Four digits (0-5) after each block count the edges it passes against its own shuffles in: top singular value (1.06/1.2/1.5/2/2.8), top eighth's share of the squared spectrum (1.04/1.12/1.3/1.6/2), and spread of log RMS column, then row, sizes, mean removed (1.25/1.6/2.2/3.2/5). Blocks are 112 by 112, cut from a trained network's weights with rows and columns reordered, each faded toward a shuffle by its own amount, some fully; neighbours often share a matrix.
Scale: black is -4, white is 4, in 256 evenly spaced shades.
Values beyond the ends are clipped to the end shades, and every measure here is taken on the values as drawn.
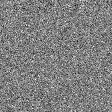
1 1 0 0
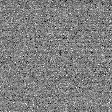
2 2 1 0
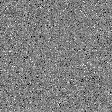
0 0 0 0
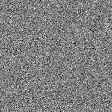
0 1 0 0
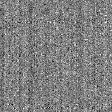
3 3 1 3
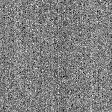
2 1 0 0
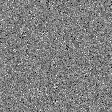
0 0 0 0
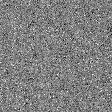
0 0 0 0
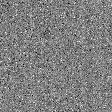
0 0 0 0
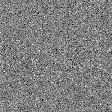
0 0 0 0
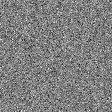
1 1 0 0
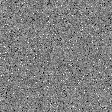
1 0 0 0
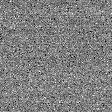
2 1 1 0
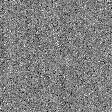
1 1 0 0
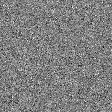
1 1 0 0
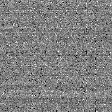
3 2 2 1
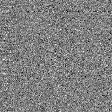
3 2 1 1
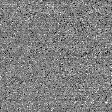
2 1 1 0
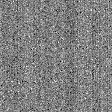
3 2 0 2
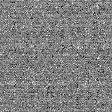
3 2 2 1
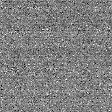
2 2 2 1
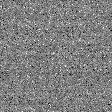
1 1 0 0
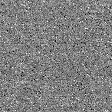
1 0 0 0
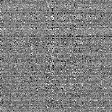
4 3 3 2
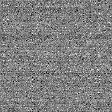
3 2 2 1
